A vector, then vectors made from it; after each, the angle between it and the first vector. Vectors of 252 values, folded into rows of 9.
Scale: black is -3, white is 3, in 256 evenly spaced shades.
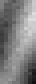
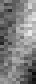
nearly parallel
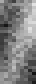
nearly parallel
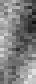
nearly opposite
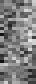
partly aligned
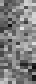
partly aligned
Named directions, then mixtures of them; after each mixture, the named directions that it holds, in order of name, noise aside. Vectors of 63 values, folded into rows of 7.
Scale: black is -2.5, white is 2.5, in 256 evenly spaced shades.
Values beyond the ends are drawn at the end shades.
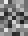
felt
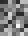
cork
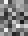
felt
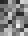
cork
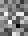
cork, felt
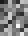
cork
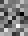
cork, felt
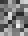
cork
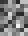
cork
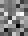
cork, felt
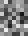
felt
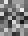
felt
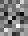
cork, felt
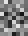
felt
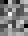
cork, felt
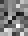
cork, felt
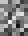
cork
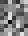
cork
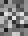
felt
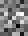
cork, felt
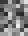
cork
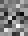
cork, felt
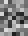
felt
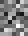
cork, felt
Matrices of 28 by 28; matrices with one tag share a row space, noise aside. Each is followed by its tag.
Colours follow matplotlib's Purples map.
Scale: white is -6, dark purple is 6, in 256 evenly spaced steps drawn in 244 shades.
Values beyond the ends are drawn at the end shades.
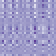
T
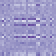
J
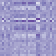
J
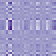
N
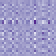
T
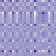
T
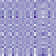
T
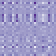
T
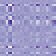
N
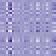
N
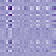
N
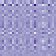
T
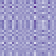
T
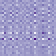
T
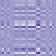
J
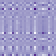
T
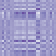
J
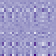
T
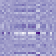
J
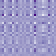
T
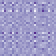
T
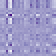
N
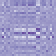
J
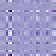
N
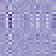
N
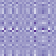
T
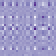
T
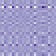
T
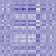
J
